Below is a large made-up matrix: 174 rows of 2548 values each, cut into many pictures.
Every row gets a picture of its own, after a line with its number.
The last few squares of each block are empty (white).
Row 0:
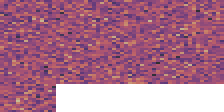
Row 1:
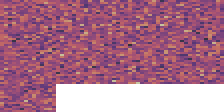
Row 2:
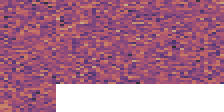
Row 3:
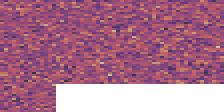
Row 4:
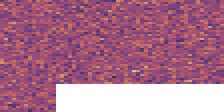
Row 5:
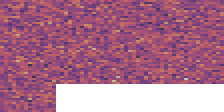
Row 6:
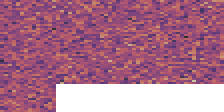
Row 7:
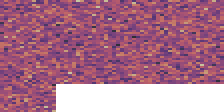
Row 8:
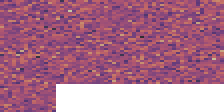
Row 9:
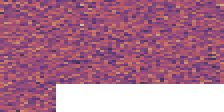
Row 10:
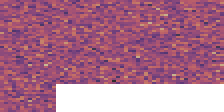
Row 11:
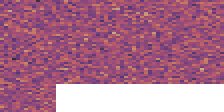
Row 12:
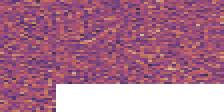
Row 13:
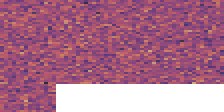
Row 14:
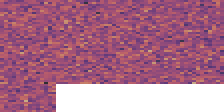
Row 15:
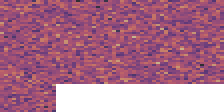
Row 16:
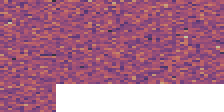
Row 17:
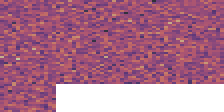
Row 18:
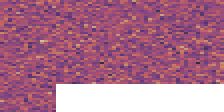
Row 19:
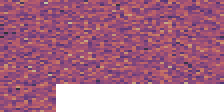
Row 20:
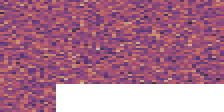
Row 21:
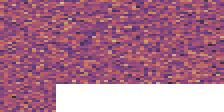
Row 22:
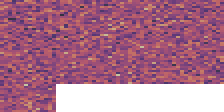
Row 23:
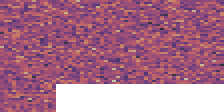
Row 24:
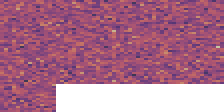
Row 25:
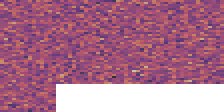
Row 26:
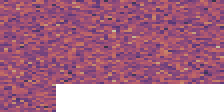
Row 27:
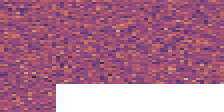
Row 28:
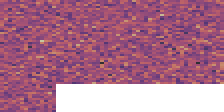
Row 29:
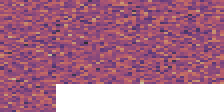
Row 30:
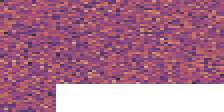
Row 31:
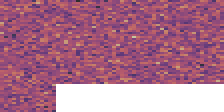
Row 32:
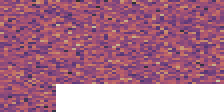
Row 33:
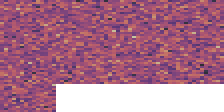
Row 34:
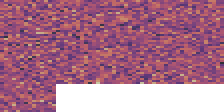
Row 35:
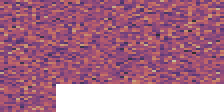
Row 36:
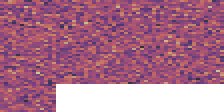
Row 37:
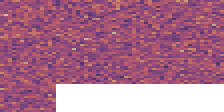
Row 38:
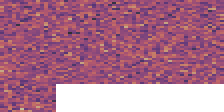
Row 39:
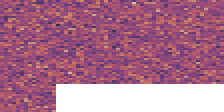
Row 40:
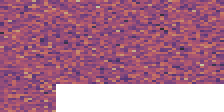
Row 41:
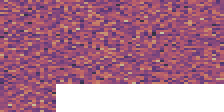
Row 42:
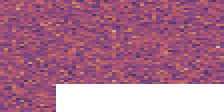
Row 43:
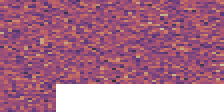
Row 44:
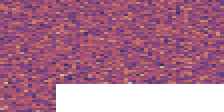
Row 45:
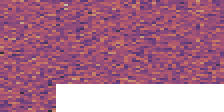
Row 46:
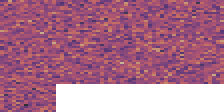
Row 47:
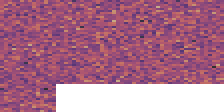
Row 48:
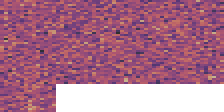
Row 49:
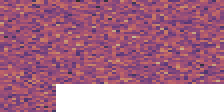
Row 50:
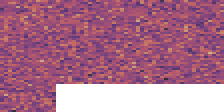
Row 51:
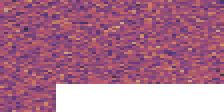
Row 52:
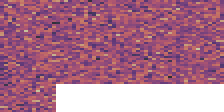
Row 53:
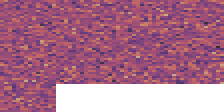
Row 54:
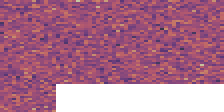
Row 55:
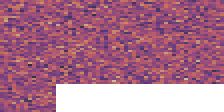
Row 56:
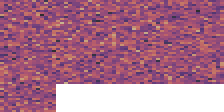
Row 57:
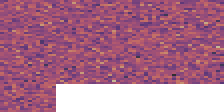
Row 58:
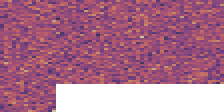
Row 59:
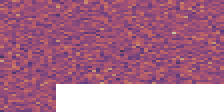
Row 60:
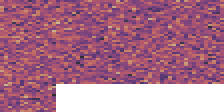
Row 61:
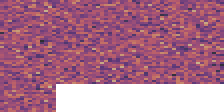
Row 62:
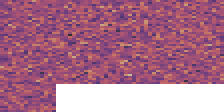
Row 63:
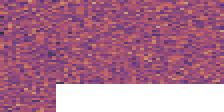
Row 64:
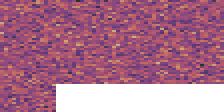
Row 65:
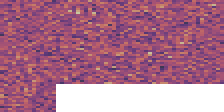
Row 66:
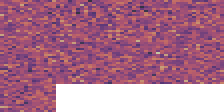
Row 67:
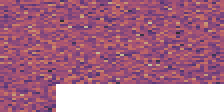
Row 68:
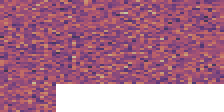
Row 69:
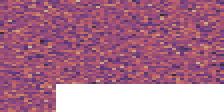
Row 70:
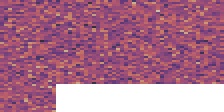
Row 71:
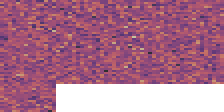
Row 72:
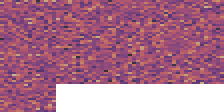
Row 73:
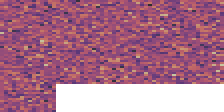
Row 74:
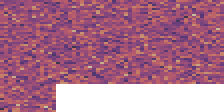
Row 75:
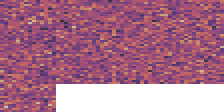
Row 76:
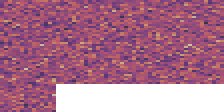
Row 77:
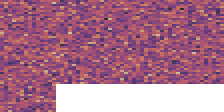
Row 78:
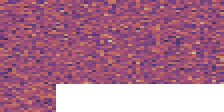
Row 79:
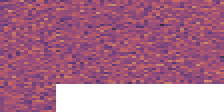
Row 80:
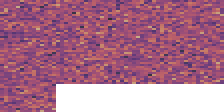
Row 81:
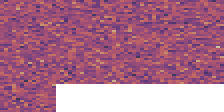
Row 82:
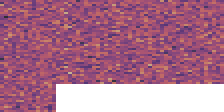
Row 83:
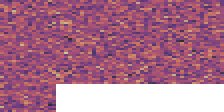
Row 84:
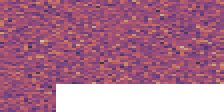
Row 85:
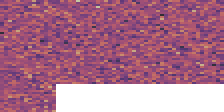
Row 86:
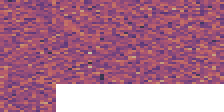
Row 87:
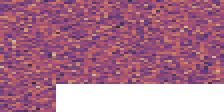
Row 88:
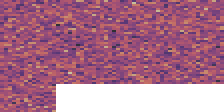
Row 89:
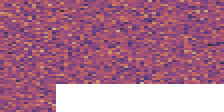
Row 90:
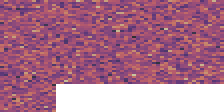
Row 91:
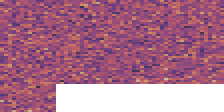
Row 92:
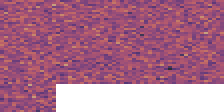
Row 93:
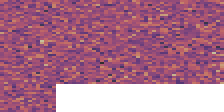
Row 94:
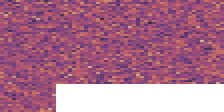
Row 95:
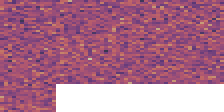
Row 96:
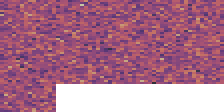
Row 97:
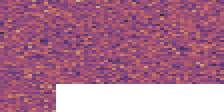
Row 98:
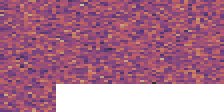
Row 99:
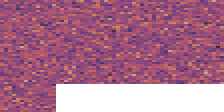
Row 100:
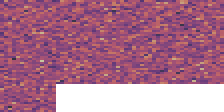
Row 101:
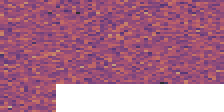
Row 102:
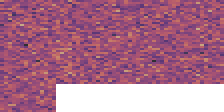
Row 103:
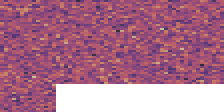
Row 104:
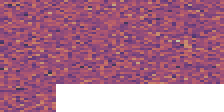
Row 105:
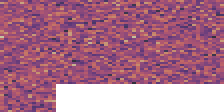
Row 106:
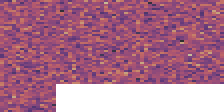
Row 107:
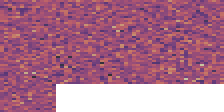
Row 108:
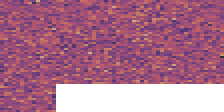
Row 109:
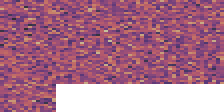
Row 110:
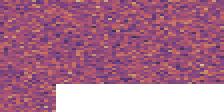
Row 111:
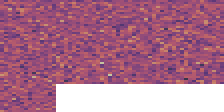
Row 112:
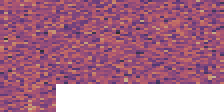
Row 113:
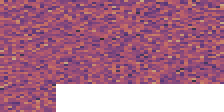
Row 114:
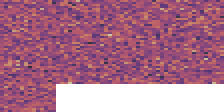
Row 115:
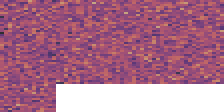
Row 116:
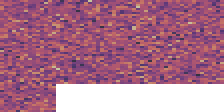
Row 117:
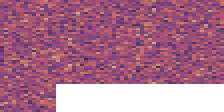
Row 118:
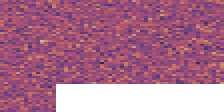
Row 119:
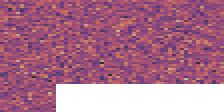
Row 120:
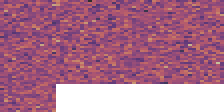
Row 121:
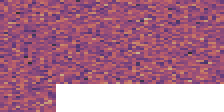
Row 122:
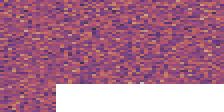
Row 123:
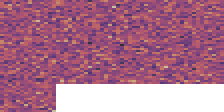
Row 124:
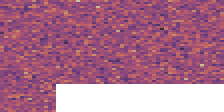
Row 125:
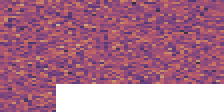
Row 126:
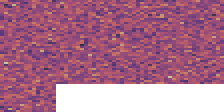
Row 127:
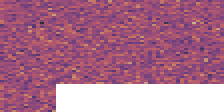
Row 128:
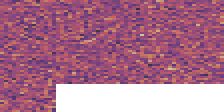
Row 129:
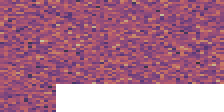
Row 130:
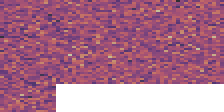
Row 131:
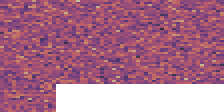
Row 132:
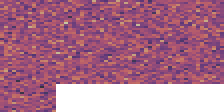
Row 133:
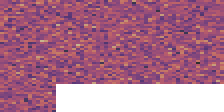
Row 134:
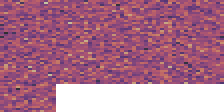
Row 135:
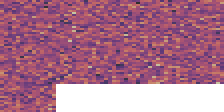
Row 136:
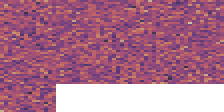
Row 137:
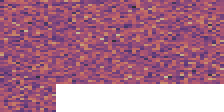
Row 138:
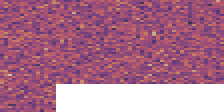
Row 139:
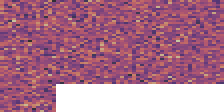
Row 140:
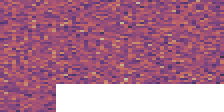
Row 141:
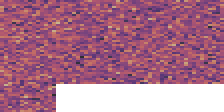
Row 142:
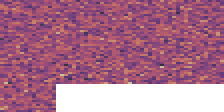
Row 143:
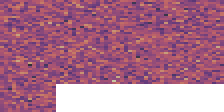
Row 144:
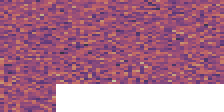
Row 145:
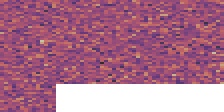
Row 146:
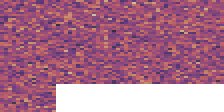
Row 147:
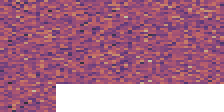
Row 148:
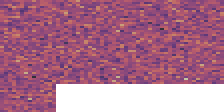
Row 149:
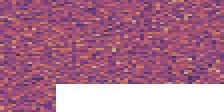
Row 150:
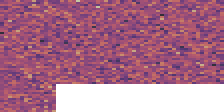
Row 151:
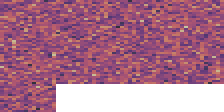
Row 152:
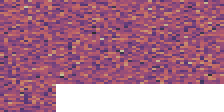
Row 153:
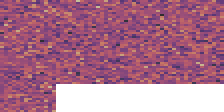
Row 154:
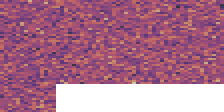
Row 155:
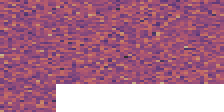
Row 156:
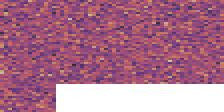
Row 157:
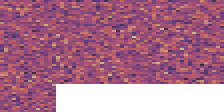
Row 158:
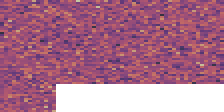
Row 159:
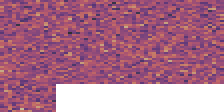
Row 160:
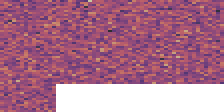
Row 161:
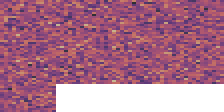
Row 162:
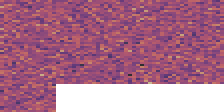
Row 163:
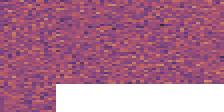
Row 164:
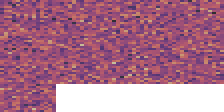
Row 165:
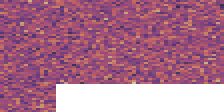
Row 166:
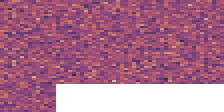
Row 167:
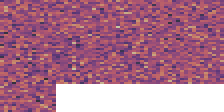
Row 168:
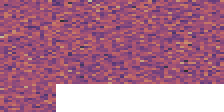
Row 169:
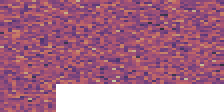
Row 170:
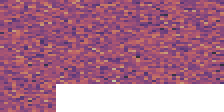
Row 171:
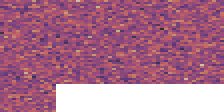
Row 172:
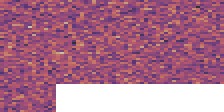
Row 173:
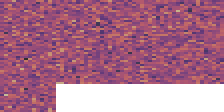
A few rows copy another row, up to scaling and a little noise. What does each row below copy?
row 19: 134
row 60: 141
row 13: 14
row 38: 159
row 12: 128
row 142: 44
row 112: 48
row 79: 163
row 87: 151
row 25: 4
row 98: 96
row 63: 115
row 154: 165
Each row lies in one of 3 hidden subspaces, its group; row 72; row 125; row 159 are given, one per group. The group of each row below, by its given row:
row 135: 72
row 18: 125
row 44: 72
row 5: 125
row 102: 72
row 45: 72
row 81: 125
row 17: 72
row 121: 72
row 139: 159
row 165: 159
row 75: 72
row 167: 72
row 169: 125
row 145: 125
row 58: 72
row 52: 159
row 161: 125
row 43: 125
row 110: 125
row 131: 125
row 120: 159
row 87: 72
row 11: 159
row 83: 72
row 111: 125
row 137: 159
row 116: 159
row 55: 125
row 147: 159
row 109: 72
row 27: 125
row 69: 125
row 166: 72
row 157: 125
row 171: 125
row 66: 159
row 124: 125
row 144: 72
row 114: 159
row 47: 159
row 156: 159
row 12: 72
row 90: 125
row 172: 72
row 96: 159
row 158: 125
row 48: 72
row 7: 125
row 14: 72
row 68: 72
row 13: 72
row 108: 72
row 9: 159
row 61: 125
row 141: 159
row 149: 72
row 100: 159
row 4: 72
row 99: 125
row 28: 125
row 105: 159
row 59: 72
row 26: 125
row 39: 125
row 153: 125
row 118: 125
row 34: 159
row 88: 125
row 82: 72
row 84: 125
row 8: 72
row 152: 159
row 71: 72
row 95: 72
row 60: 159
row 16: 159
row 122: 159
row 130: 159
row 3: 125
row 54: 125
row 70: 125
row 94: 72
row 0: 159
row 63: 159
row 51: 72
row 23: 125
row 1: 72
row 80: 159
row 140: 72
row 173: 159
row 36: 72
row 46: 159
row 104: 159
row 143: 125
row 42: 125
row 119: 125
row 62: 159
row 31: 125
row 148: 125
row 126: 159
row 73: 125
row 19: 159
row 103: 125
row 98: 159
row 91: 72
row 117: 72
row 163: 72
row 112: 72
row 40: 125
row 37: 159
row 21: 159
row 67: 72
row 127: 72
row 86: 72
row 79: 72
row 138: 159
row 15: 125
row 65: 159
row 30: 72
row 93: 125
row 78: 72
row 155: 159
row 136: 159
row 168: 159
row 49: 125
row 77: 159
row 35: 159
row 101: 159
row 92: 72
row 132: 72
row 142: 72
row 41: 159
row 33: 125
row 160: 159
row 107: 125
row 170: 125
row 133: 125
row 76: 159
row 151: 72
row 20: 159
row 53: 125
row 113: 159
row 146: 125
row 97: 125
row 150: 125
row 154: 159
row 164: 159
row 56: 159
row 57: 125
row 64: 125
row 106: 72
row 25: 72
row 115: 159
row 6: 72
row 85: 125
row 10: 125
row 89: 159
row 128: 72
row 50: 72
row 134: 159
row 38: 159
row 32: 125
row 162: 159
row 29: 159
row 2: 72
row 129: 125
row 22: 72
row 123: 159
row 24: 125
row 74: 72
